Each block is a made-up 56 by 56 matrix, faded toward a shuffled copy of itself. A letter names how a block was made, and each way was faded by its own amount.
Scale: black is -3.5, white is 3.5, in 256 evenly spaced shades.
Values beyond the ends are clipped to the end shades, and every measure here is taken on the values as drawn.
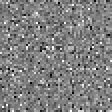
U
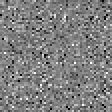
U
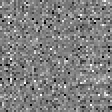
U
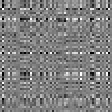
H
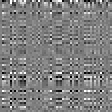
H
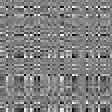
H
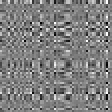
H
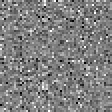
U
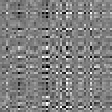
H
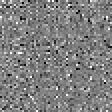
U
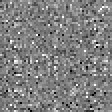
U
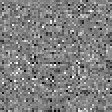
U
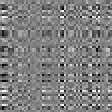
H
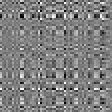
H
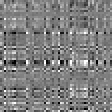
H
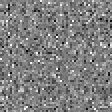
U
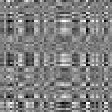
H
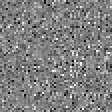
U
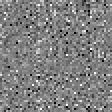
U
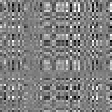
H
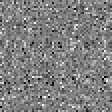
U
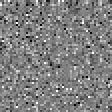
U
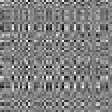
H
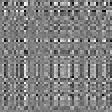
H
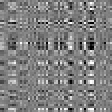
H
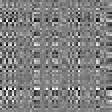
H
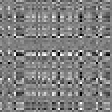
H
